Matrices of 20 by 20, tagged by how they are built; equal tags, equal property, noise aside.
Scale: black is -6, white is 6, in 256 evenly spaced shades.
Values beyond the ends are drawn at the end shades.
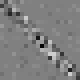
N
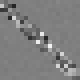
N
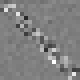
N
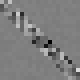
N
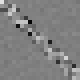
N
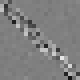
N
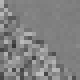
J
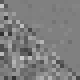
J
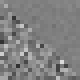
J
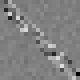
N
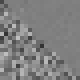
J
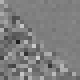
J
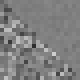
J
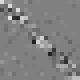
N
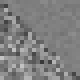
J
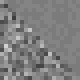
J
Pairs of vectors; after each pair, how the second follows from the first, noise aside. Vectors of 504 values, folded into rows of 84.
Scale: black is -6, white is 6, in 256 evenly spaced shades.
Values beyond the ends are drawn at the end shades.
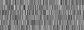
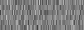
wrapped around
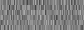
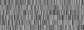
wrapped around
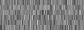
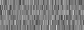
wrapped around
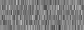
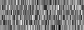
scaled up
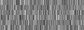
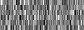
scaled up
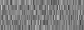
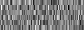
scaled up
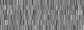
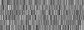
wrapped around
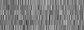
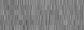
shrunk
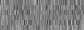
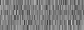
copied
